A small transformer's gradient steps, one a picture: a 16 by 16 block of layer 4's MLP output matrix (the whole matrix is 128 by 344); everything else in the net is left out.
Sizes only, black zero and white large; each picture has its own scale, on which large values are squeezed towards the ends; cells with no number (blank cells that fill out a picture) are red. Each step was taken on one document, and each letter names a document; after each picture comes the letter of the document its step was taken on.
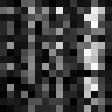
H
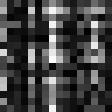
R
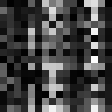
R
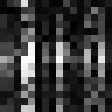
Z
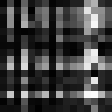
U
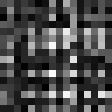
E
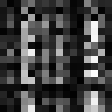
Z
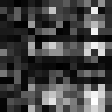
E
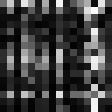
H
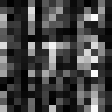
R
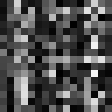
E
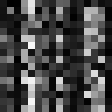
Z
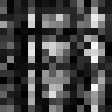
R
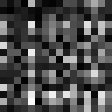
E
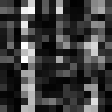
Z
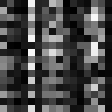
R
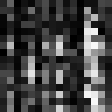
H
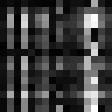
U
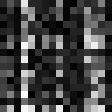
Z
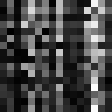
H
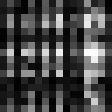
H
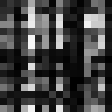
Z
